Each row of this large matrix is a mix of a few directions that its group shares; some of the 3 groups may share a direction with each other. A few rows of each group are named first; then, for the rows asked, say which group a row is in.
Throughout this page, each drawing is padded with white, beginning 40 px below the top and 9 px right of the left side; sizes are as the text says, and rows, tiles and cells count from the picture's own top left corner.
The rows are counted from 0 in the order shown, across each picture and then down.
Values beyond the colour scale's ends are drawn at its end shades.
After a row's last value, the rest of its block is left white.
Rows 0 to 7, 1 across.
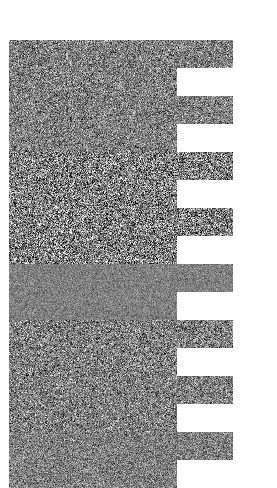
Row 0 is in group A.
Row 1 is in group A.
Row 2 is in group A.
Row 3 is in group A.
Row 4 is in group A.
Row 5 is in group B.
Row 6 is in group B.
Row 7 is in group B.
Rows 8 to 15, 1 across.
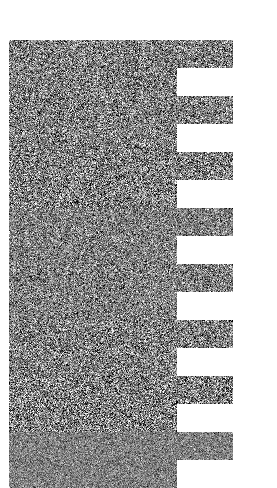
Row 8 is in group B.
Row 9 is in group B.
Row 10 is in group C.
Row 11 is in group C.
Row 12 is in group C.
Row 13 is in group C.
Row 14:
B
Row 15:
C
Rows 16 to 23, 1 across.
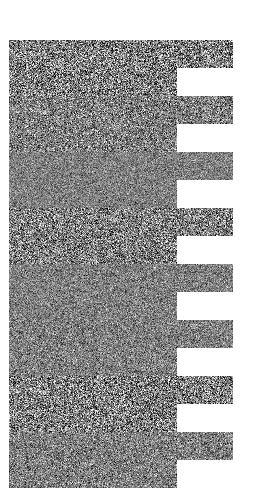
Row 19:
A
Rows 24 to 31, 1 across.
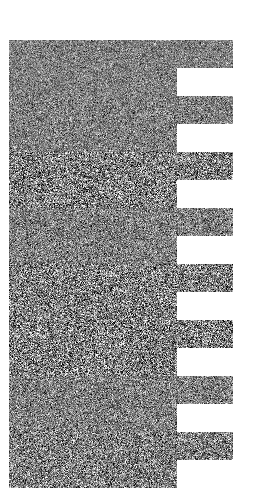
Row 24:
A
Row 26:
B
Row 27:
C
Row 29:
C
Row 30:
C
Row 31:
B
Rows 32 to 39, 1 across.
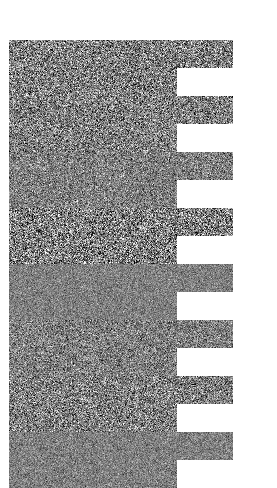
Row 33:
C
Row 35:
A
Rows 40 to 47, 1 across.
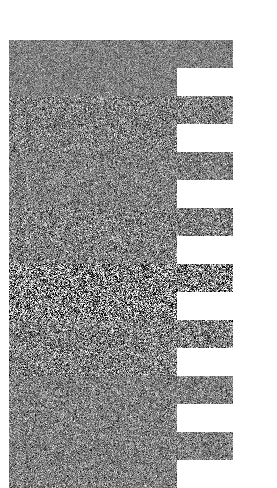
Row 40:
B
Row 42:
C
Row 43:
C
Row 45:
C
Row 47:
C
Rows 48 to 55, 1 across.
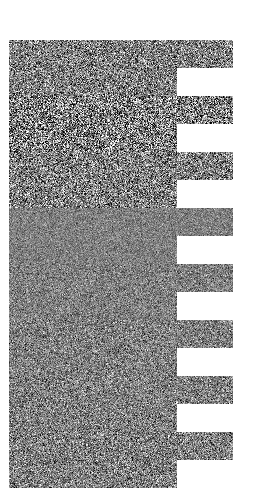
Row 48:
A
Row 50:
B
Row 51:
C
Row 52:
C
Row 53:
C
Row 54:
B
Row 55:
C
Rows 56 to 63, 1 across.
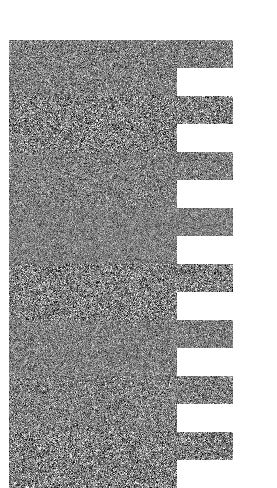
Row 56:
A
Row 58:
A
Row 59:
B
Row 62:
C
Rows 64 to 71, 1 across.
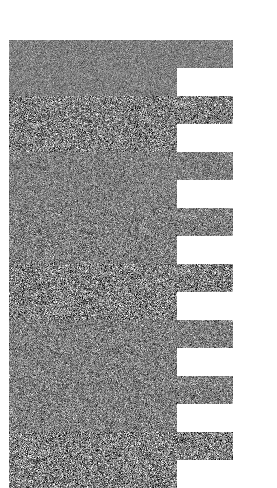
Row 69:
C
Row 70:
B
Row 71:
A
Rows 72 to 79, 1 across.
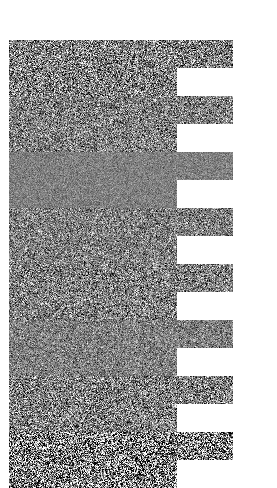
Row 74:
B
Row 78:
C
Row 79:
C
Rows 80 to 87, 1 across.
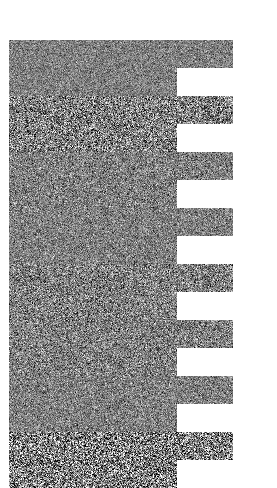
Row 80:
C
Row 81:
C
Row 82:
A
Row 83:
A
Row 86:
C
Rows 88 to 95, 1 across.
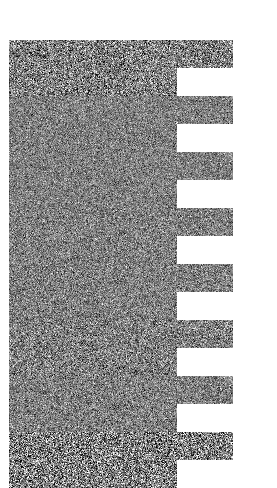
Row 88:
C
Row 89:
B
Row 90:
C
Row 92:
B
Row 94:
C
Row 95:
A
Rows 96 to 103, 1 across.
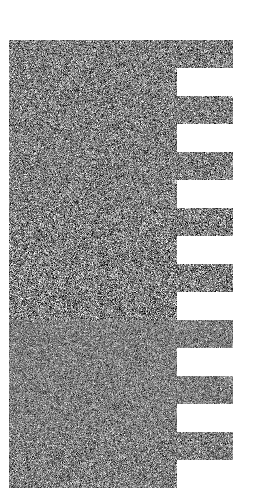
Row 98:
C
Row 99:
A
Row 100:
A
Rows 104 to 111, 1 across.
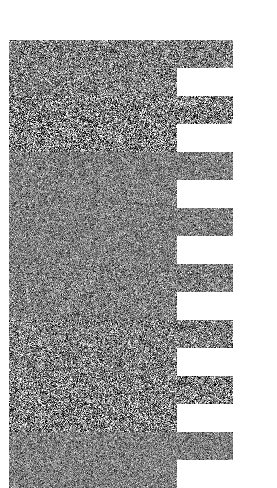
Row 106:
B
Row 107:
C
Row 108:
C
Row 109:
A
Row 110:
B
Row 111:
C
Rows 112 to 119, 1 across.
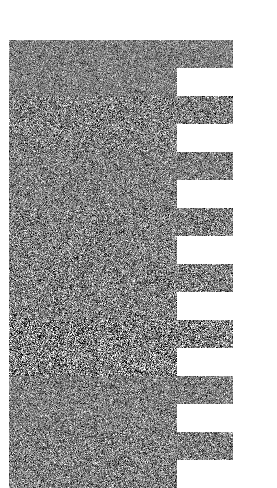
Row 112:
A
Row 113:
C
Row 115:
C
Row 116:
A
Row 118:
A
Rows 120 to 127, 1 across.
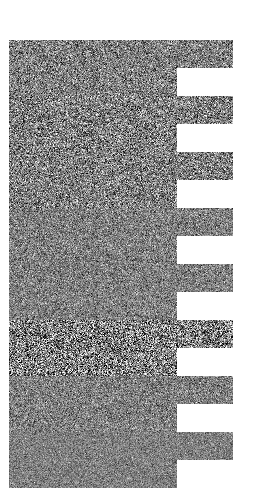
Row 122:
C
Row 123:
A
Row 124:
A
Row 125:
C
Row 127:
C
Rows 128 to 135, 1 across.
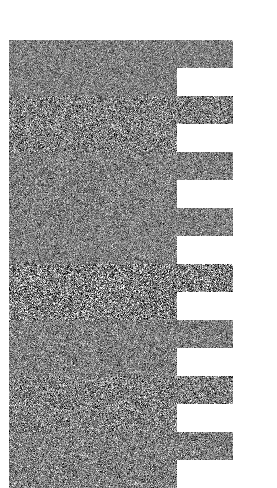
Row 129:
C
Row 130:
B
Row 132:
C
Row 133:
B
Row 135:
A
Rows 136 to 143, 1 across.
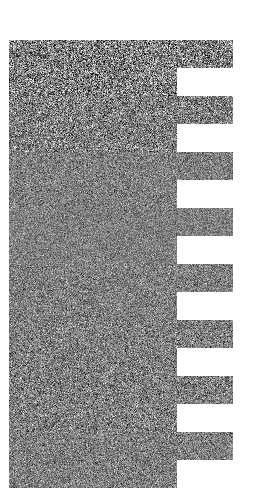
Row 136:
C
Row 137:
A
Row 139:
B
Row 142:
A
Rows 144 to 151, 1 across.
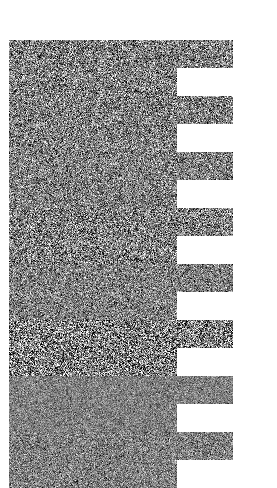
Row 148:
C
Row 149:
B
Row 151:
C
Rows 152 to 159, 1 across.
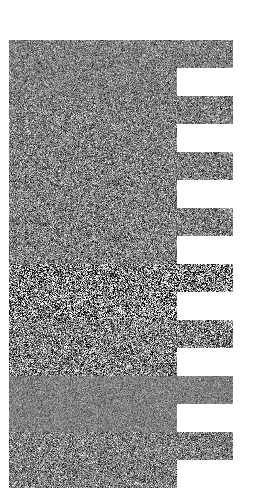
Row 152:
A
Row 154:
C
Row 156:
A
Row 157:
C
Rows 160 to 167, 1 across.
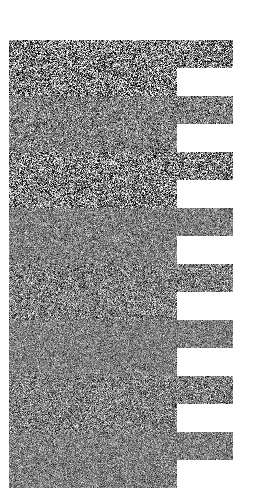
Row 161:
A
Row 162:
A
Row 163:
C
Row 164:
B
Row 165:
B
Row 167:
A
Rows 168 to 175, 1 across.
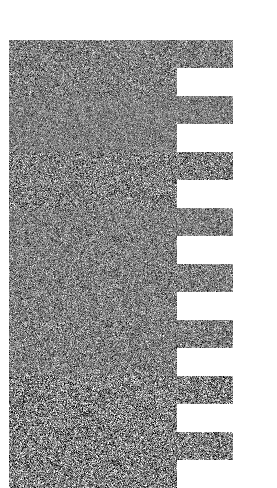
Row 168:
B
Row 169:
B
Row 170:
C
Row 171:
C
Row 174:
B
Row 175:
C
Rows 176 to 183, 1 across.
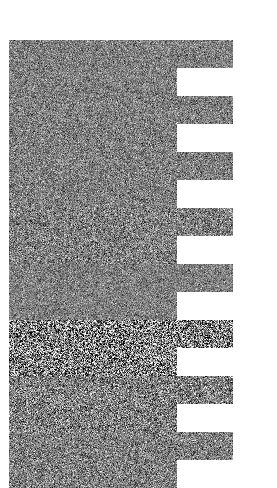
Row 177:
B
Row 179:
C
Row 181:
C
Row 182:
C
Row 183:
A
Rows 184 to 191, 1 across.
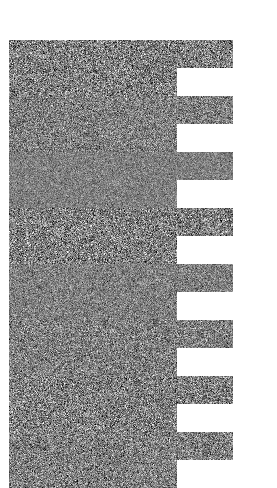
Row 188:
A
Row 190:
B
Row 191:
C
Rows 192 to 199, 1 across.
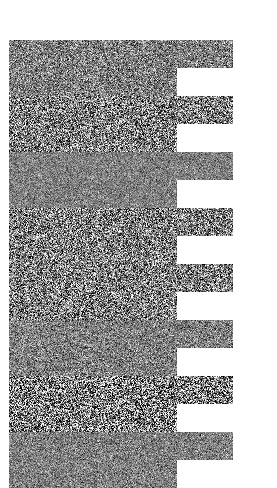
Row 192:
B
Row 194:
A
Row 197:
B
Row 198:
C
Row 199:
A
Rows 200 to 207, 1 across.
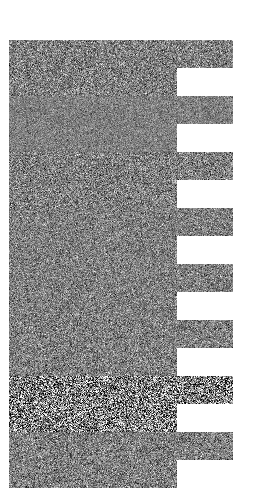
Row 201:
C
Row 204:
C
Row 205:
B
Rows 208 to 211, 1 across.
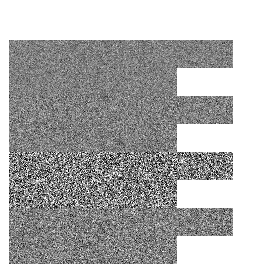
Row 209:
A
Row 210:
A
